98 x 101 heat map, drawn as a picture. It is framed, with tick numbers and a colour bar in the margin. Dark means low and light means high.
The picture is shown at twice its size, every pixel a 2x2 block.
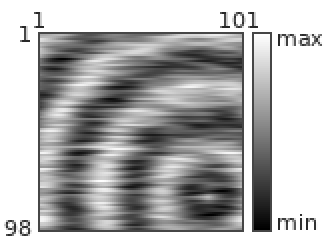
The ninth with the lowest average is the bottom right. Rings spread out from the bottom right. There is no overall slope. Overall the values sit about 50% of the way up the scale.
